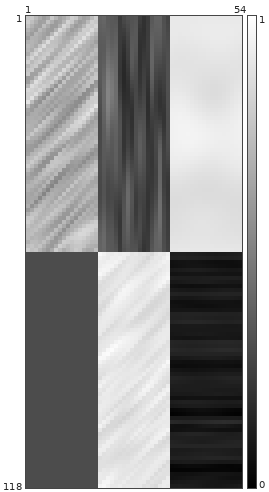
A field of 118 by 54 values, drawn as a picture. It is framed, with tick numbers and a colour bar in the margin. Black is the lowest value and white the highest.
The table splits into 2 rows of 3 panels. Panel 1,1: high, slanting up to the right. Panel 1,2: low, streaked downward. Panel 1,3: very high, smooth, faint in contrast. Panel 2,1: low, flat. Panel 2,2: very high, slanting up to the right, faint in contrast. Panel 2,3: very low, streaked across, faint in contrast.
